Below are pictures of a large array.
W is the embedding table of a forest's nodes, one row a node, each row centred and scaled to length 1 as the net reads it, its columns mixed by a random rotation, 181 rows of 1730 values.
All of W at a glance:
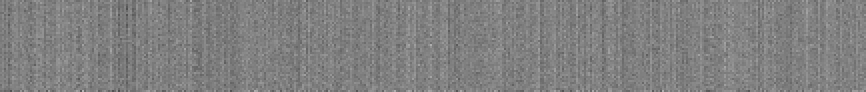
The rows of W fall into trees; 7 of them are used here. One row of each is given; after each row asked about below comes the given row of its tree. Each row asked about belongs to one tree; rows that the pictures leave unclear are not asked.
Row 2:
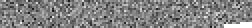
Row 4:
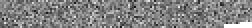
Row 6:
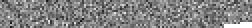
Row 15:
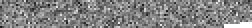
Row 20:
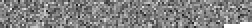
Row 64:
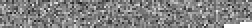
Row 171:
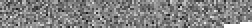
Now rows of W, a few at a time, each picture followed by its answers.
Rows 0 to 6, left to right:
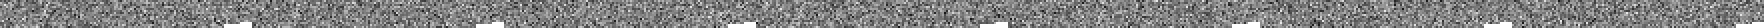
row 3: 20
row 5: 2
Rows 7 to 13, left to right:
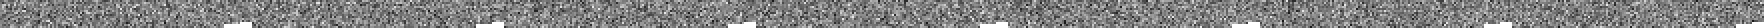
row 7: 64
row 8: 20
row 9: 15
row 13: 6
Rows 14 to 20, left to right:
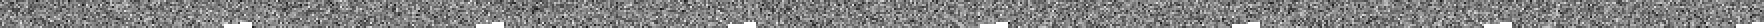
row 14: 2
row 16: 2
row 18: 20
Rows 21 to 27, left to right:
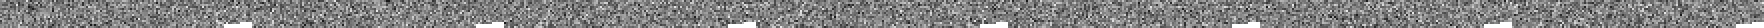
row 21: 2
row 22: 2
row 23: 20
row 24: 20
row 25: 20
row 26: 64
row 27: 64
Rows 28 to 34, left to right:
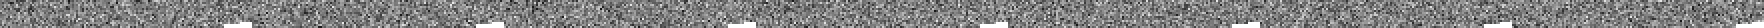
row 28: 2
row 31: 2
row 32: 171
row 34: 4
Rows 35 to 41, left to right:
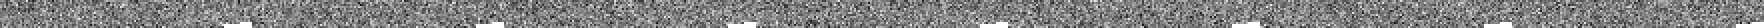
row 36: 20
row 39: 15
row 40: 20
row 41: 171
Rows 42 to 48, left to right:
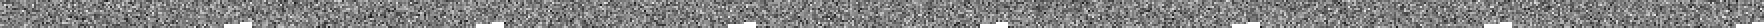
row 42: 64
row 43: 15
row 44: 20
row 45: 6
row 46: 15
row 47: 15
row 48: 171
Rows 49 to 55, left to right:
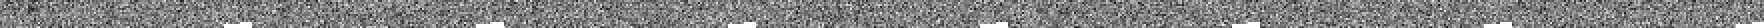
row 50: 15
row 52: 6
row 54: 171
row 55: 2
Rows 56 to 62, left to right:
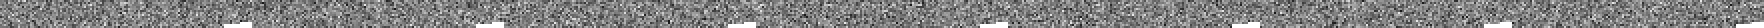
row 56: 6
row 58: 64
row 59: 64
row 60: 6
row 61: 15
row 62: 20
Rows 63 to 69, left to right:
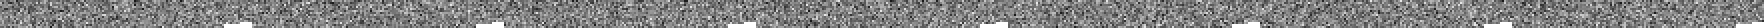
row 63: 2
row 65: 2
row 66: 2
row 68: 20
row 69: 2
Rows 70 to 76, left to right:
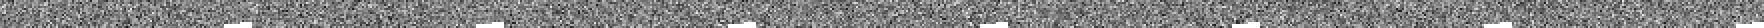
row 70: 64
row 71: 64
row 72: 20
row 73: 20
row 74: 20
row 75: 15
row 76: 2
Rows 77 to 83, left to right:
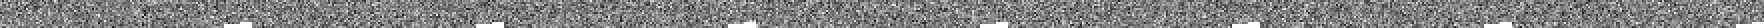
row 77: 171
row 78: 6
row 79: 4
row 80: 64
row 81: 6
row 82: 20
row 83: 20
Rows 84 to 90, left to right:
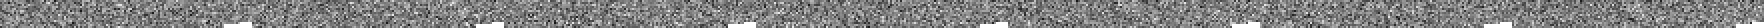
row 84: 15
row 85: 20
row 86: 6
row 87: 171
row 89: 64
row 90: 2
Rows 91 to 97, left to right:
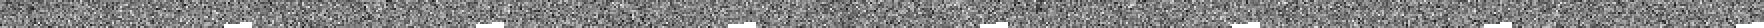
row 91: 2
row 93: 64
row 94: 20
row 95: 2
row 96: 171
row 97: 20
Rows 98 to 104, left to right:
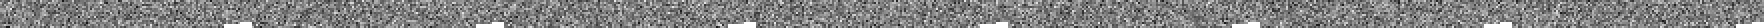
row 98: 20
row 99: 20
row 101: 171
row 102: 20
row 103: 2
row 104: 20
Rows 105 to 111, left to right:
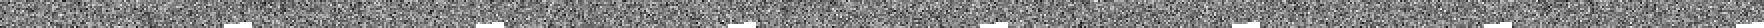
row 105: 15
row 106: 2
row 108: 15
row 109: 15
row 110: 171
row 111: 15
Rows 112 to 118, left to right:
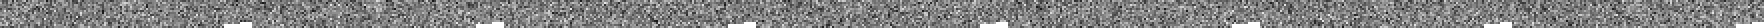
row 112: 6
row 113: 2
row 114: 20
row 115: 15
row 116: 2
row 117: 2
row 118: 2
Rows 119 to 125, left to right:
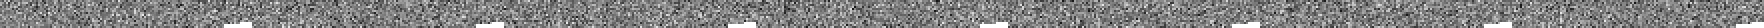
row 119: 171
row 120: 171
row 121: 6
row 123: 15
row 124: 15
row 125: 171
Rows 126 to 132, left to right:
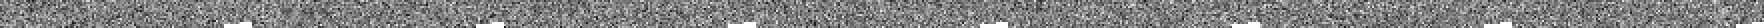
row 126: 15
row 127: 20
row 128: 15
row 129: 2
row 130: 2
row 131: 64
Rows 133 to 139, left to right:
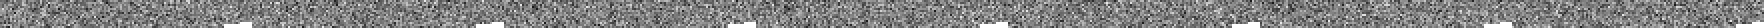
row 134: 171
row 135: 2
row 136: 2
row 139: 20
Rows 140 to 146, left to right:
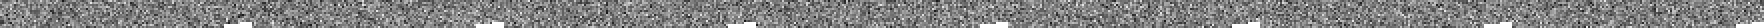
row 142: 6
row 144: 64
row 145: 171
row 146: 15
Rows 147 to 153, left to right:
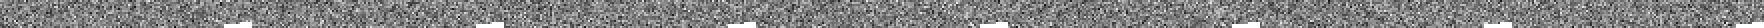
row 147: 4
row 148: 15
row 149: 171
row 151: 20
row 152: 2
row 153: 171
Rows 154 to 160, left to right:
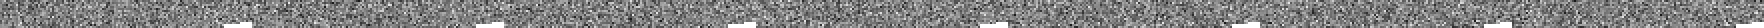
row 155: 64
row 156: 64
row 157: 6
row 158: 20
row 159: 20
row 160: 20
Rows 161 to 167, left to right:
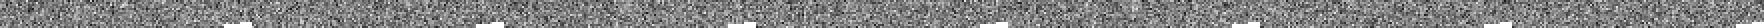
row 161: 2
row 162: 171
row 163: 2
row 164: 171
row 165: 2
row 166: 15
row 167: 15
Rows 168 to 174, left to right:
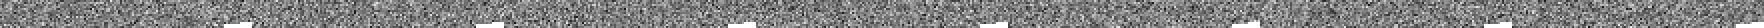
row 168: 20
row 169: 6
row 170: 6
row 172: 4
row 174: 15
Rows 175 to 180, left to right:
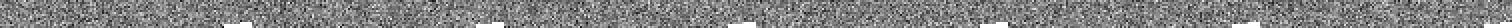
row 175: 6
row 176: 2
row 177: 15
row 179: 4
